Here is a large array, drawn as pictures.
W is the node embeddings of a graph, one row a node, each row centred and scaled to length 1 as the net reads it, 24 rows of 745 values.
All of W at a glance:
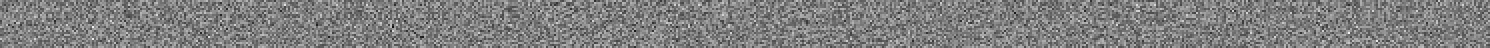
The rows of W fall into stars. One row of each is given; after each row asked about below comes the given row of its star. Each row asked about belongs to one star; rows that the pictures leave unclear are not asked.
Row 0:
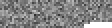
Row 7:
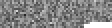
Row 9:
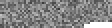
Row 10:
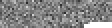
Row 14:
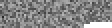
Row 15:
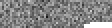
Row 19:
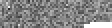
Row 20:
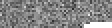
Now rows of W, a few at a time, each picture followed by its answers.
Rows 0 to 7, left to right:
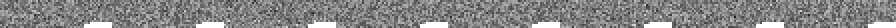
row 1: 7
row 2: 7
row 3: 10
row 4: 14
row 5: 10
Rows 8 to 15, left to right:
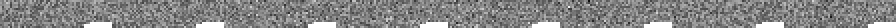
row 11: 10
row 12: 15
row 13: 19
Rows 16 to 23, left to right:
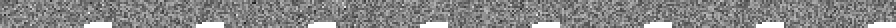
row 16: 0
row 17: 14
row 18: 9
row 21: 0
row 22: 20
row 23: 15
